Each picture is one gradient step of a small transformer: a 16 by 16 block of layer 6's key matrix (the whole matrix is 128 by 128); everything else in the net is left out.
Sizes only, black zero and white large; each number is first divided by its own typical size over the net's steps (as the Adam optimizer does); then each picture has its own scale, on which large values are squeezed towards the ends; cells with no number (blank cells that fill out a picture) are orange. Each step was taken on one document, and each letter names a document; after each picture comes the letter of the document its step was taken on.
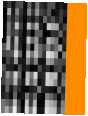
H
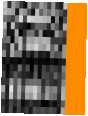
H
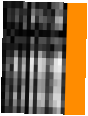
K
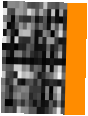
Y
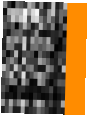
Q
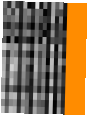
Q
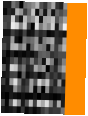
Q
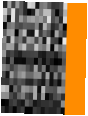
H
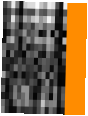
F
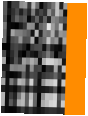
K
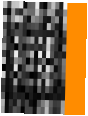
F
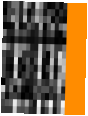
Q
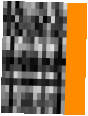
Q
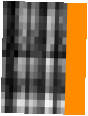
K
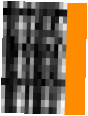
F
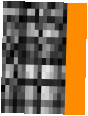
Y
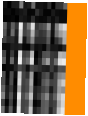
K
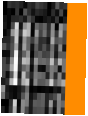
F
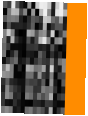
Y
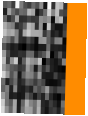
Y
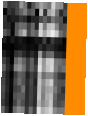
Y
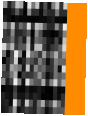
F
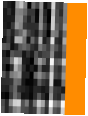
Q
